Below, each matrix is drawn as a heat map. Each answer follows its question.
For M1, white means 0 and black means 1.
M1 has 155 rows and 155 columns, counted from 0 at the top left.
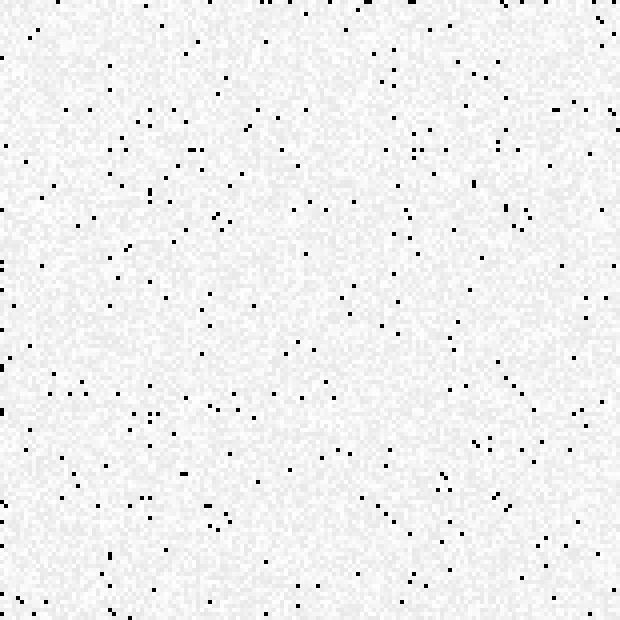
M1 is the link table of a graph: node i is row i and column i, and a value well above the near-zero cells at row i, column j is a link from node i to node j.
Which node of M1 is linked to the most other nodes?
node 0
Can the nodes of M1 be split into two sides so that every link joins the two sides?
yes
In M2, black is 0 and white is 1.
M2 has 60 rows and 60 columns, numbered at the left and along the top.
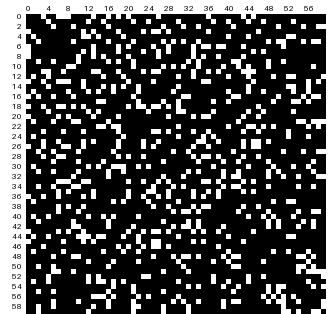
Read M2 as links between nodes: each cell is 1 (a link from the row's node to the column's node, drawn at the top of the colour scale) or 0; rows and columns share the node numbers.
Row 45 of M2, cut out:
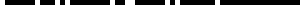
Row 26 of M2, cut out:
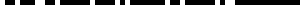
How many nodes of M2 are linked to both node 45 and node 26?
6
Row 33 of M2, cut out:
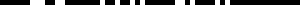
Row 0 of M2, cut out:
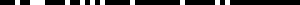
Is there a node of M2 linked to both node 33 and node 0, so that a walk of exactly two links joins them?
yes
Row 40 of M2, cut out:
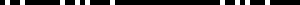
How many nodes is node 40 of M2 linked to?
10
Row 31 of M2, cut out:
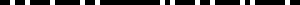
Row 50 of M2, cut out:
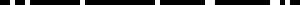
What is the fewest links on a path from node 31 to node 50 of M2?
1
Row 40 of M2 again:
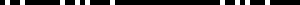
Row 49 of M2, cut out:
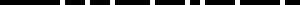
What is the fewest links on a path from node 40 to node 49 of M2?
1
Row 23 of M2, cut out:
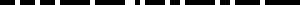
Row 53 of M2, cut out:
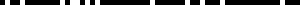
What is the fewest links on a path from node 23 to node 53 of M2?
3
